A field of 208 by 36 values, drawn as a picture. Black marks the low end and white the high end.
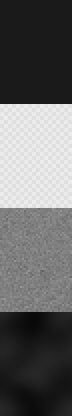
It is made of 4 by 1 panels. Panel 1,1: very low, flat. Panel 2,1: very high, checkered, faint in contrast. Panel 3,1: middling, fine-grained, faint in contrast. Panel 4,1: very low, smooth, faint in contrast.
